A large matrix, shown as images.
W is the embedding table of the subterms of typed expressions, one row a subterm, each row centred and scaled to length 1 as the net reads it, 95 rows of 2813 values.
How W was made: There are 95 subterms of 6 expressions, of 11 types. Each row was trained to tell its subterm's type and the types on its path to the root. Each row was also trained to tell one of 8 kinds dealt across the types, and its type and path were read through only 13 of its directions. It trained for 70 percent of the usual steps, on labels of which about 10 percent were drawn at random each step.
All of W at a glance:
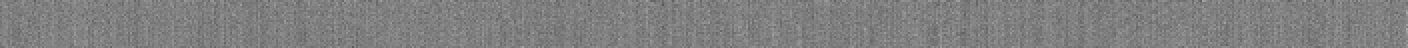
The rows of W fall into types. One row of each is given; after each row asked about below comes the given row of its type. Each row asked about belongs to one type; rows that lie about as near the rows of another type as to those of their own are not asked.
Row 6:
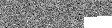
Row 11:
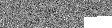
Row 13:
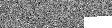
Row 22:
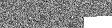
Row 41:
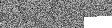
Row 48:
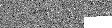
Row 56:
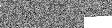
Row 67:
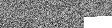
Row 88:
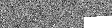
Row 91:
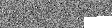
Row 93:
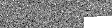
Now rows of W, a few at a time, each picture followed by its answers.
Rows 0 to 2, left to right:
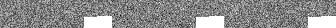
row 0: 22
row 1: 22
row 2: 67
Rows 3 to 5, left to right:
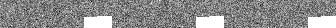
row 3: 67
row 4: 56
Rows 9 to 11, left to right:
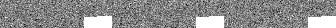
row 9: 13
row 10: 13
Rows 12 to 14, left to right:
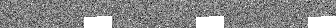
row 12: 88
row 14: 88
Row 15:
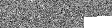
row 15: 91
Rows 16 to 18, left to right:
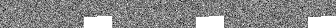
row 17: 93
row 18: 56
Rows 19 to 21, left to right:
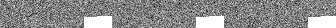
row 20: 93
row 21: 88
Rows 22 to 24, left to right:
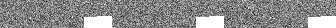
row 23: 22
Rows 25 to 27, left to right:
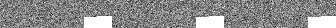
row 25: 48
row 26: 93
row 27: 67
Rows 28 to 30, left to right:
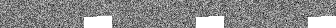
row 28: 41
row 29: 48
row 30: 93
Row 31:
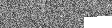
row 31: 56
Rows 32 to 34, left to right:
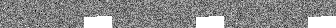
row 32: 67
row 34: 48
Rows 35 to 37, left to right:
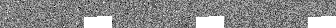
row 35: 11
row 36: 22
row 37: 67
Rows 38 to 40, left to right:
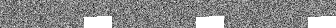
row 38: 22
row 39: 41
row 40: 67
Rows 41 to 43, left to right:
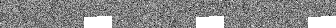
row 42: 11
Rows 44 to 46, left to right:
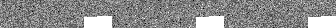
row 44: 22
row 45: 93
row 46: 56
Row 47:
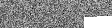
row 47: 56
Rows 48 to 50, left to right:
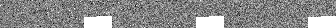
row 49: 6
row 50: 88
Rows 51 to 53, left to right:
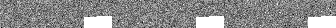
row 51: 48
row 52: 11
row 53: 13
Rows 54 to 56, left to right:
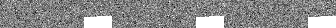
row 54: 93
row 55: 56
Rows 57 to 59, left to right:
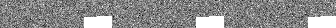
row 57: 91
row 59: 88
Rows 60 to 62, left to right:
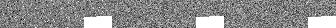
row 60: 13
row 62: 41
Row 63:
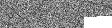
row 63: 48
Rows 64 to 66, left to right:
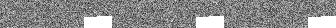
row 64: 91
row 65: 91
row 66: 91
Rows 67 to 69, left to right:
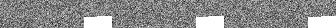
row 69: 56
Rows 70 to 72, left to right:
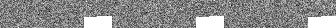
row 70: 48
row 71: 11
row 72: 56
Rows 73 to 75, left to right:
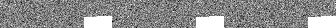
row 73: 41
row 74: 67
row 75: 88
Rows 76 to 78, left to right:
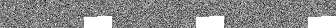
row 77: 91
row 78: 67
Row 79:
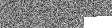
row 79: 48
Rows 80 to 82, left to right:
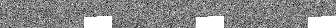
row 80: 91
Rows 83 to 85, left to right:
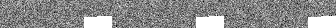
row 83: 91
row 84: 91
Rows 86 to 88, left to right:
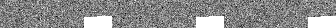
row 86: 88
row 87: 48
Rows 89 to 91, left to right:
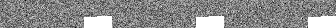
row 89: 67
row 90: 48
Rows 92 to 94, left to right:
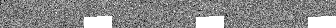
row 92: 13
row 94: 93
